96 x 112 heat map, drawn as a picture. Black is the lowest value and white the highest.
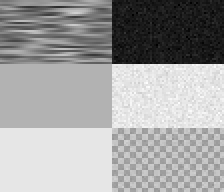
It is made of 3 by 2 panels. Panel 1,1: middling, streaked across, strong in contrast. Panel 1,2: very low, fine-grained, faint in contrast. Panel 2,1: high, flat. Panel 2,2: very high, fine-grained, faint in contrast. Panel 3,1: very high, flat. Panel 3,2: high, checkered.
